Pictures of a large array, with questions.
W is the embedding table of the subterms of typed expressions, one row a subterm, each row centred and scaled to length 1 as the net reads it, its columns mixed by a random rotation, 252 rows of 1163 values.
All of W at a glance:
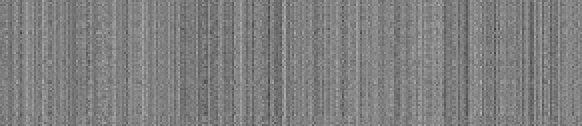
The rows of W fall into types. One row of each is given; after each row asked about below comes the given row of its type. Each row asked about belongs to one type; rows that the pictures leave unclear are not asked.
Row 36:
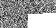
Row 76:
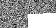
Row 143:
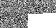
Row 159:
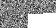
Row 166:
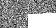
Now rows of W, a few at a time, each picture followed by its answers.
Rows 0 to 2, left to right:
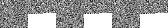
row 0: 166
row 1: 76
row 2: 166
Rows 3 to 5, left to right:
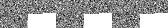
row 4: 159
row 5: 143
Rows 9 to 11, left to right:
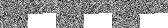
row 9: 36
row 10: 36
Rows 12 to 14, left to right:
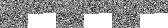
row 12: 159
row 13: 143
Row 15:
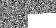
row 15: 76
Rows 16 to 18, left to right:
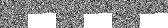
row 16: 166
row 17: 76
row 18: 36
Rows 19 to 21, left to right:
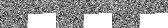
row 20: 36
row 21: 159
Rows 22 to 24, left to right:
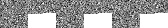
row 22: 166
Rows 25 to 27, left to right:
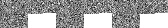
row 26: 166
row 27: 36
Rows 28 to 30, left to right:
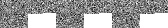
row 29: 143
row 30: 143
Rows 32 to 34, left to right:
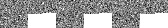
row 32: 166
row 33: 159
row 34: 159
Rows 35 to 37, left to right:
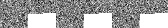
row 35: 76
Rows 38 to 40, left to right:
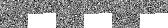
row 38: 159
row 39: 166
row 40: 143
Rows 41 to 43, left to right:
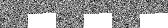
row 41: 166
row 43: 76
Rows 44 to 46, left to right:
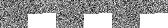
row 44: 36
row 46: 36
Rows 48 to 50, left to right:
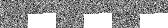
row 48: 36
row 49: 166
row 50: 143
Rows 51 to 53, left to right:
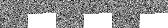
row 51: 166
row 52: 36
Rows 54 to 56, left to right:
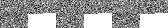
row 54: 143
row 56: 143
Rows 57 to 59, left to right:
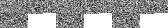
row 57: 143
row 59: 143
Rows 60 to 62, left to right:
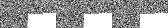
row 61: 159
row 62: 166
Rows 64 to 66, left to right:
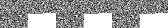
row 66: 76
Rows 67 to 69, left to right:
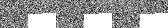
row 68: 36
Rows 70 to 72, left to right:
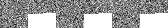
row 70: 166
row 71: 36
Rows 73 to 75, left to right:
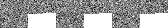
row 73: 166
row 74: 143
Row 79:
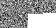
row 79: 159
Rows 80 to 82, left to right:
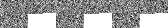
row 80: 36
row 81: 159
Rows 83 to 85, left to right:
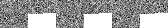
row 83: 143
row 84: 36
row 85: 166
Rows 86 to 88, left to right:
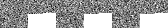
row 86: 166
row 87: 143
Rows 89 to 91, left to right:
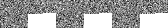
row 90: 159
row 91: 76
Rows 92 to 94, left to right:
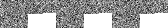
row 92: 36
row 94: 36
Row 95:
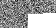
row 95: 36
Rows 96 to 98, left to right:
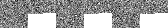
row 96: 36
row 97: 166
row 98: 143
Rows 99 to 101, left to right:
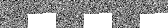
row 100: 159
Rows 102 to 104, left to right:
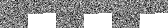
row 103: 143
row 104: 159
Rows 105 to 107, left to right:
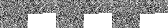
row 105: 36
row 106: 36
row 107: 143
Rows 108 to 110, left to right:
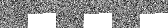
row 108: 36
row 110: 76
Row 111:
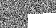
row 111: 76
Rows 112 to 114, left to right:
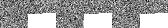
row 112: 36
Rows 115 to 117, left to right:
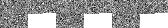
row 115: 166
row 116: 143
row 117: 36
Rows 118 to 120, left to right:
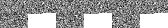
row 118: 143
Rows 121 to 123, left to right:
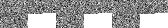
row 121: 143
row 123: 36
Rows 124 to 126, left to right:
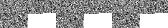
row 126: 143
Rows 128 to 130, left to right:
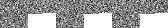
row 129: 166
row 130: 159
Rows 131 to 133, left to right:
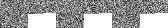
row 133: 36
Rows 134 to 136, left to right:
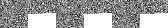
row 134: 166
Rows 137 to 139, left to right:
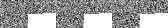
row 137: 36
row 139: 143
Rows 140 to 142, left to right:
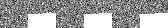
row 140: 166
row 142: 76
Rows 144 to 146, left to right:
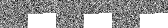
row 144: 36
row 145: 36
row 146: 76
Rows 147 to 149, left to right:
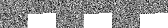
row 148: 159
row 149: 166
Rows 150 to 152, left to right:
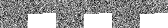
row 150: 36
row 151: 76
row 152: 36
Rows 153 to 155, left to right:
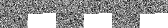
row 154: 143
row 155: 36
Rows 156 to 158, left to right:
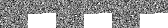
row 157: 166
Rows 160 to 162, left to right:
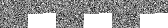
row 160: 166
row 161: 159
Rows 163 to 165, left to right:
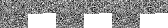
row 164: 143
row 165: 143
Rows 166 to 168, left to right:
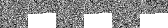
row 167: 166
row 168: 76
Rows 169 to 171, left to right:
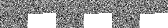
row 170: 143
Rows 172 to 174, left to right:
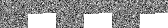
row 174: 159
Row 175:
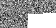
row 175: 159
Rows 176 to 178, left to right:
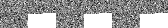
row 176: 143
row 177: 76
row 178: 76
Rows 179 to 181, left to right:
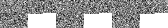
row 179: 143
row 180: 159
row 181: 36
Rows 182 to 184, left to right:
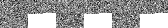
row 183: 143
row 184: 76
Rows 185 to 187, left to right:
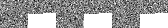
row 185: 159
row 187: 166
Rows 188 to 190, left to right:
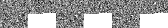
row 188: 76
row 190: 166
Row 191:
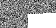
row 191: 76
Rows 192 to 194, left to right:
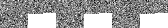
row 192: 159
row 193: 76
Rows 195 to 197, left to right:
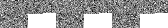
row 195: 36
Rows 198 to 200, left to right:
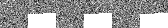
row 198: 76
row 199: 36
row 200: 166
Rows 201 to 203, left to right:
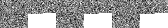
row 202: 143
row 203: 36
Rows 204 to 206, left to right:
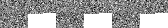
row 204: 76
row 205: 143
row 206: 159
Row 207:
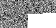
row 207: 36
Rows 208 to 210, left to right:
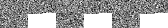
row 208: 166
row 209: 143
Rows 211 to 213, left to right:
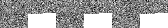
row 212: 143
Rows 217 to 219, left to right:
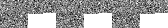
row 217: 159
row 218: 143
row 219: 143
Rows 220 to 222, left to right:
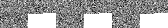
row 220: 143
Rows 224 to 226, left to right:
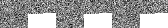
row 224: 143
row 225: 76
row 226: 36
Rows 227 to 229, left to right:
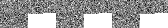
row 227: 143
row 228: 76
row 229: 36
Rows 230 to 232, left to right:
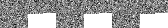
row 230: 76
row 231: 76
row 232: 159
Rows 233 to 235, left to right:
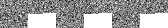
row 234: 36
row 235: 159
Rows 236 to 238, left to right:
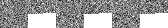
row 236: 166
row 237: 36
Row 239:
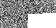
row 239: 36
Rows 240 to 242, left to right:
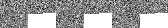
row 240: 159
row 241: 159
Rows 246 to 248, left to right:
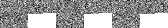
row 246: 143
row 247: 166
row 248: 36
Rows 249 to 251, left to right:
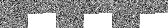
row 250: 36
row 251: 159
